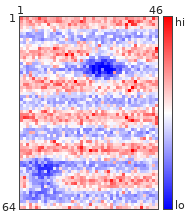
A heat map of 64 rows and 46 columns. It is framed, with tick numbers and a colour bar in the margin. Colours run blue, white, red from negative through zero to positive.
Slope: none. Histogram: bell-shaped. Dips: two. Average level on the scale: 50%. Stripes: horizontal, repeating 6 times.
